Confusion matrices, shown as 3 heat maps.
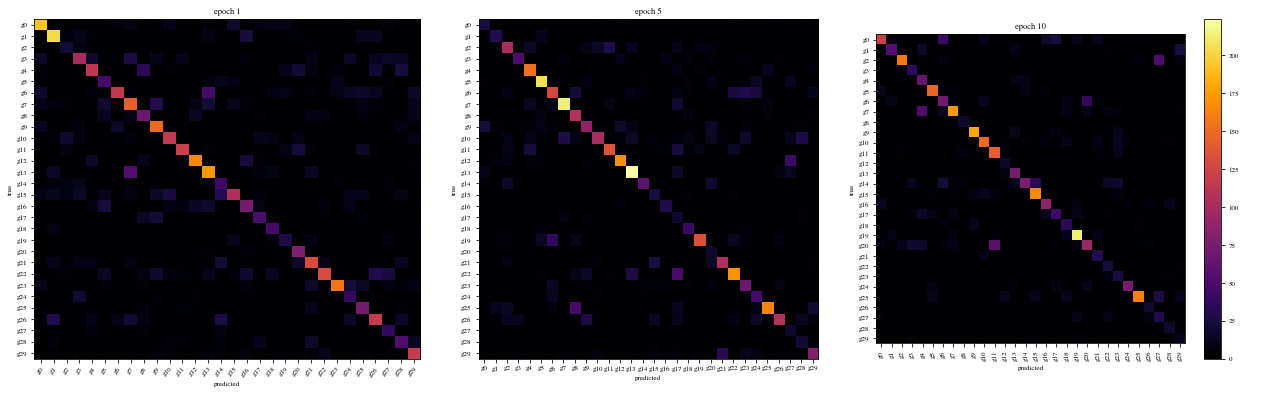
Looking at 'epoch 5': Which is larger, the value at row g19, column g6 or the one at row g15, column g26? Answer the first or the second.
the first
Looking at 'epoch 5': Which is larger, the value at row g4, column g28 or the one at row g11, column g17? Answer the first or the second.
the second
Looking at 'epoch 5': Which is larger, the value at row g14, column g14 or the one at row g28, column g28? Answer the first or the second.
the first
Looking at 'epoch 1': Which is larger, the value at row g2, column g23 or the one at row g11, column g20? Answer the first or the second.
the second
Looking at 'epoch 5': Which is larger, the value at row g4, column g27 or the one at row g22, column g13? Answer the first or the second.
the second
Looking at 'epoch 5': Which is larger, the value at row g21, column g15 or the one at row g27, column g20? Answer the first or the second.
the first
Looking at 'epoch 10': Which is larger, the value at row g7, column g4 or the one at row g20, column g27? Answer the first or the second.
the first
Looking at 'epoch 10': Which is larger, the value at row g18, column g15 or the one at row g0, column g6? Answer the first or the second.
the second
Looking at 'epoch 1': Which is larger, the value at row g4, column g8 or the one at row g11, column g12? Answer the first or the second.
the first
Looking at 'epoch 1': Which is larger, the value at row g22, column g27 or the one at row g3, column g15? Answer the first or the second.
the first
